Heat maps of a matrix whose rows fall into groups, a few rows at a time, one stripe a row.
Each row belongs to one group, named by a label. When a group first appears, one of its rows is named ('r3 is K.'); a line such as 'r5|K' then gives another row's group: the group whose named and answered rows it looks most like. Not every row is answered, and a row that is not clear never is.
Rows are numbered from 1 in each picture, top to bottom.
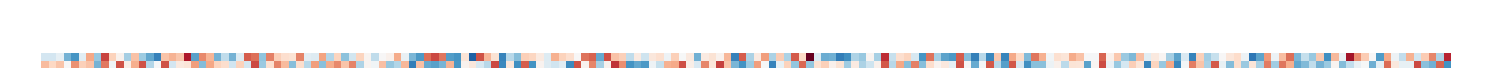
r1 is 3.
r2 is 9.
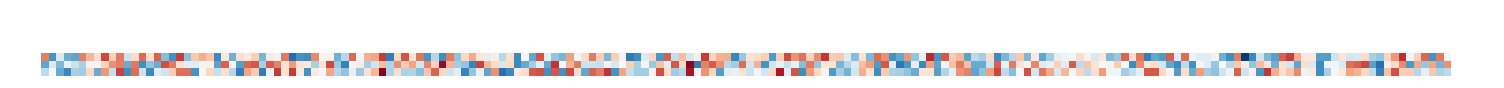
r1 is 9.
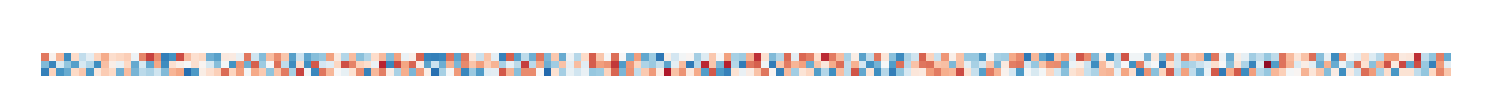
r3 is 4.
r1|9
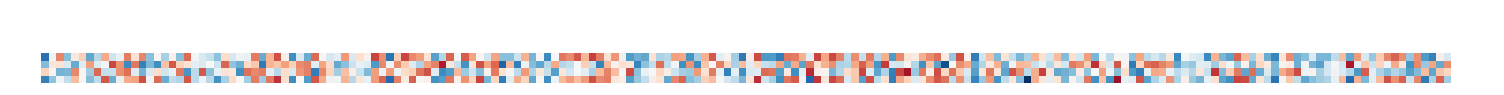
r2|3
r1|9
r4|9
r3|4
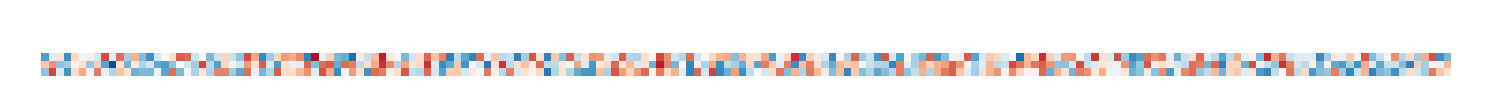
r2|4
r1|3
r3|4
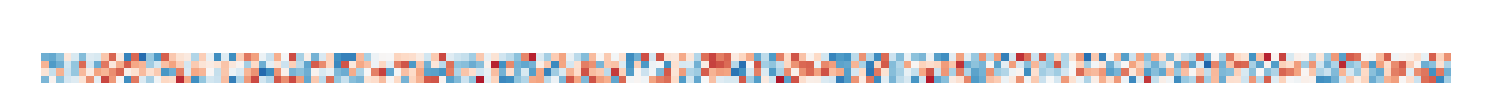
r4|3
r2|9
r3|9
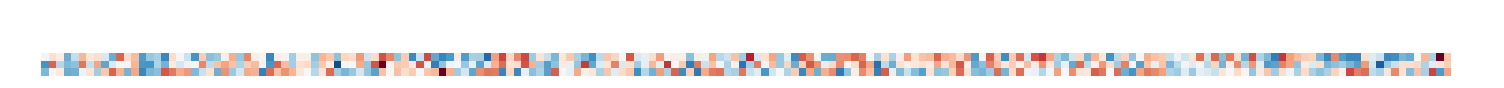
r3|3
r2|4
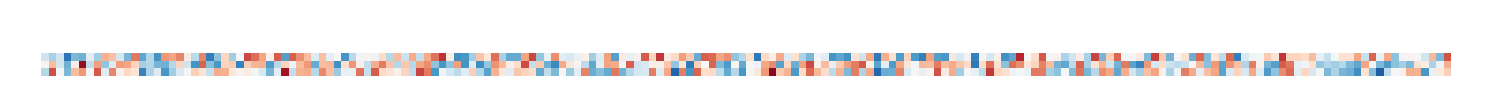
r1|3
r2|4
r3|4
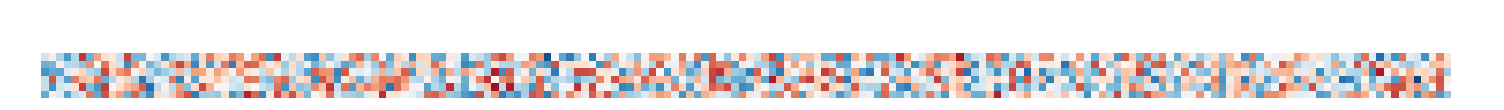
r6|3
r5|9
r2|3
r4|4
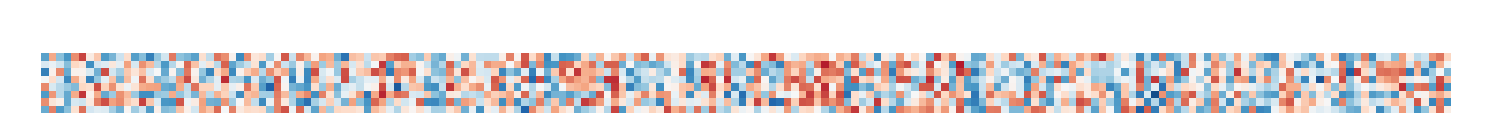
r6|4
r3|9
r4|9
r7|9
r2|9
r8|4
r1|4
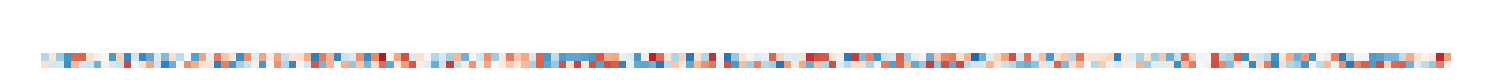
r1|4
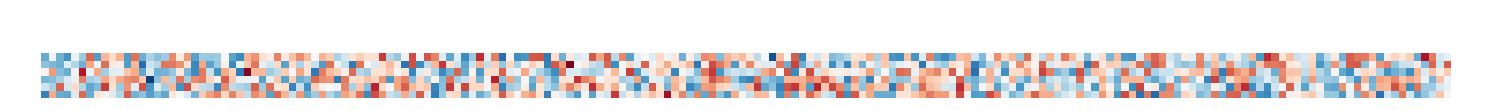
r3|4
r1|3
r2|3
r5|9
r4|9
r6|4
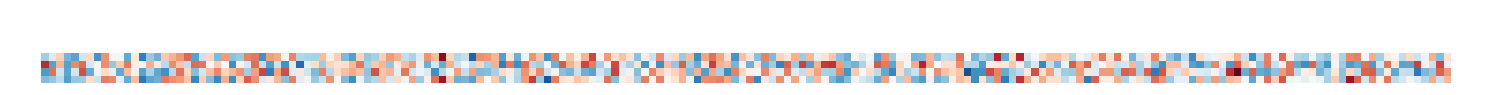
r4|3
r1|3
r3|4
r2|9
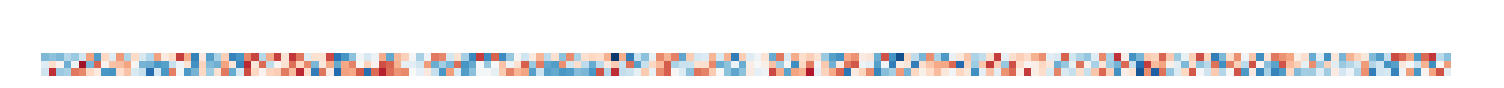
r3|4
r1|3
